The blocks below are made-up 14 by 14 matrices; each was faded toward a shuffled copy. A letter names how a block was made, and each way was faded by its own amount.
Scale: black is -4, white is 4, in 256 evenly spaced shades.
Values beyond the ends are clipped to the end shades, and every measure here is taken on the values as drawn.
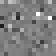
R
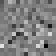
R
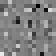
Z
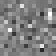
R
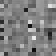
Z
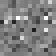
R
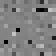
Z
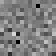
R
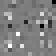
Z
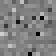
R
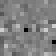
R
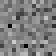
R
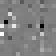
Z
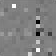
Z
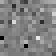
R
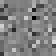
Z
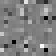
Z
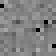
R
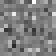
R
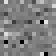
R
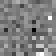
R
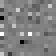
Z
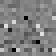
R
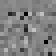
Z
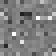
R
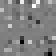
Z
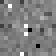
R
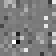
Z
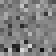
R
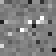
Z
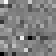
R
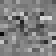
R
